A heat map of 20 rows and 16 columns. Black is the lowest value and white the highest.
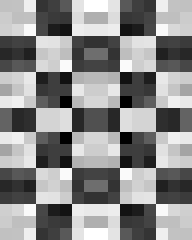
It mirrors both left to right and top to bottom. The histogram has two humps. No overall slope runs across the table. The field is checkered.
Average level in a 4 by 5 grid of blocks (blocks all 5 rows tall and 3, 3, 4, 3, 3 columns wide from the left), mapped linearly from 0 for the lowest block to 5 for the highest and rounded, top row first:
30503 / 40304 / 40304 / 30503
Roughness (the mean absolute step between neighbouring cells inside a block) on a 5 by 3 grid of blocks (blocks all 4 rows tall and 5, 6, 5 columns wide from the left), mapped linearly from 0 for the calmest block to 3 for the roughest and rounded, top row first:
020
010
131
010
020
